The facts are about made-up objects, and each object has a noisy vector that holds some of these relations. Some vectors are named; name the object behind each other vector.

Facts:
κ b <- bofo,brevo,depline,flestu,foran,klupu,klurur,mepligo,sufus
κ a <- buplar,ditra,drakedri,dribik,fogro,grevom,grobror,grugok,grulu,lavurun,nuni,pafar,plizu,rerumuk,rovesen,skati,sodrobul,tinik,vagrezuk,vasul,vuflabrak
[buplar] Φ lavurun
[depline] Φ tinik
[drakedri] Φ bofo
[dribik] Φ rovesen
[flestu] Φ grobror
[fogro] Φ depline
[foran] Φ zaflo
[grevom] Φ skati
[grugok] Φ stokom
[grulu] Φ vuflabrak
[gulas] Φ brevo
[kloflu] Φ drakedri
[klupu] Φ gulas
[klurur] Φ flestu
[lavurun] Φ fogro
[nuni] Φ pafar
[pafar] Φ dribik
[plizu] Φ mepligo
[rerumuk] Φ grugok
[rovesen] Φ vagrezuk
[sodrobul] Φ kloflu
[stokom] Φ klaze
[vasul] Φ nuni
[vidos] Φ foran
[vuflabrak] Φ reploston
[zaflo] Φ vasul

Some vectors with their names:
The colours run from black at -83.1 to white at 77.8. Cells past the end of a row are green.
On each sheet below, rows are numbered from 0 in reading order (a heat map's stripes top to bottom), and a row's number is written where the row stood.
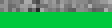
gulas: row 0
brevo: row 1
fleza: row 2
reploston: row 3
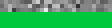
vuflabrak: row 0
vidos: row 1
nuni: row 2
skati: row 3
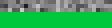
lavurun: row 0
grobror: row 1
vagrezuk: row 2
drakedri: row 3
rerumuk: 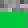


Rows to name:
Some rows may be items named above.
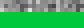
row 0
dribik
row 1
rovesen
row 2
vagrezuk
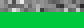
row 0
foran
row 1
vuflabrak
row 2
buplar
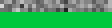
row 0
zaflo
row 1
flestu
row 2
bofo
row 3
klaze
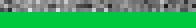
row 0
bofo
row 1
rovesen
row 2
rovesen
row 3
buplar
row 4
ditra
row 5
depline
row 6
tinik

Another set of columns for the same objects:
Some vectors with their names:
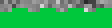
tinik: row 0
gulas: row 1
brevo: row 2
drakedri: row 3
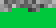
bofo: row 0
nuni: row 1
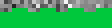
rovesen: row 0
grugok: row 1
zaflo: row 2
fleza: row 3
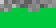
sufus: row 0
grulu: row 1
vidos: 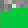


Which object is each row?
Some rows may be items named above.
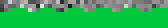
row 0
vasul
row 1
kloflu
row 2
dribik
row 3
vuflabrak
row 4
gulas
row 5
vagrezuk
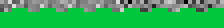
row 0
foran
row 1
reploston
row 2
klaze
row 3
gulas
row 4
fogro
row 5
pafar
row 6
depline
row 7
pafar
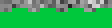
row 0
vagrezuk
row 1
flestu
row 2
rovesen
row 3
stokom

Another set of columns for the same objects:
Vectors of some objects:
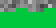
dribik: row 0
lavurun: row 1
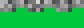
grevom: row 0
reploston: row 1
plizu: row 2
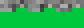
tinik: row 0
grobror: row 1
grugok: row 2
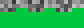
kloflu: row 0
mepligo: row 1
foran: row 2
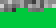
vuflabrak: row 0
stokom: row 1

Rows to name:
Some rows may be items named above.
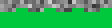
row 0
vasul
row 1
vidos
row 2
kloflu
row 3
flestu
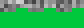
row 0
gulas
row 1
stokom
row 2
klaze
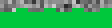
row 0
zaflo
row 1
stokom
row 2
depline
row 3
klaze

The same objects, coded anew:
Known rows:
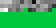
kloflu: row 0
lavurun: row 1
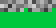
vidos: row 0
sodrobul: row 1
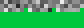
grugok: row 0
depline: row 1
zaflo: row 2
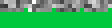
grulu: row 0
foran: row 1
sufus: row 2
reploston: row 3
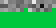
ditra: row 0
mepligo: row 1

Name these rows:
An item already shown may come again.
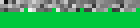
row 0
gulas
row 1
bofo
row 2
depline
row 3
vasul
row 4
vasul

